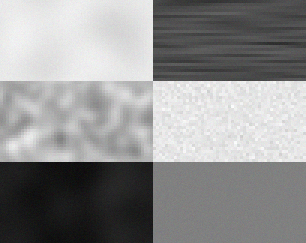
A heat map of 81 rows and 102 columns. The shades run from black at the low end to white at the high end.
It is made of 3 by 2 panels. Panel 1,1: very high, smooth, faint in contrast. Panel 1,2: low, streaked across, faint in contrast. Panel 2,1: high, blotchy. Panel 2,2: very high, fine-grained, faint in contrast. Panel 3,1: very low, smooth, faint in contrast. Panel 3,2: middling, flat.
